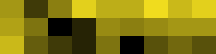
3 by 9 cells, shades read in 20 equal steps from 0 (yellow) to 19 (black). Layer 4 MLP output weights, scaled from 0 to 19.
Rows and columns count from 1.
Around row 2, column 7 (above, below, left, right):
0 12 8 6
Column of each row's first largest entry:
2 3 6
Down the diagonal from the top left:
6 9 14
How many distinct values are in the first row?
7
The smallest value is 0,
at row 1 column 7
